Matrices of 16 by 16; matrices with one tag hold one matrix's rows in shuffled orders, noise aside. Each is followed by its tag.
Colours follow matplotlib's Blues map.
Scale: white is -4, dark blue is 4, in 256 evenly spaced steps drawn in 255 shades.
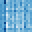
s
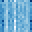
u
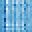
s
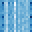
u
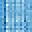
s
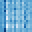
s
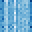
u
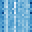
u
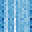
u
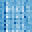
s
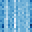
u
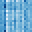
s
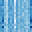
u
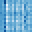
s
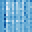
s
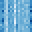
u
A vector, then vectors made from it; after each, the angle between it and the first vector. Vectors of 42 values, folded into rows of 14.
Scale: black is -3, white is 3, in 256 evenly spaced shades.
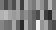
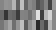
nearly opposite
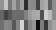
nearly opposite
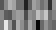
partly opposed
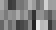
partly aligned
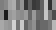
partly opposed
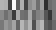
orthogonal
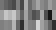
nearly parallel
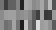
nearly parallel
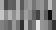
nearly parallel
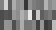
partly opposed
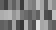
nearly parallel
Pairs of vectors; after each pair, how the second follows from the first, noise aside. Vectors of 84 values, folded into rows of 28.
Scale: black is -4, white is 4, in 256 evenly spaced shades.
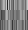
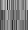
copied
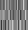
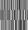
shuffled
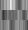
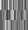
shuffled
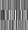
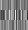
copied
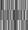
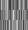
shuffled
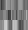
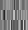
shuffled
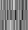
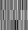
shuffled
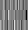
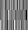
copied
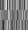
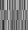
copied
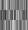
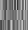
shuffled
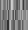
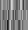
copied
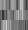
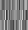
shuffled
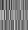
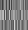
copied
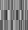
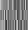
shuffled
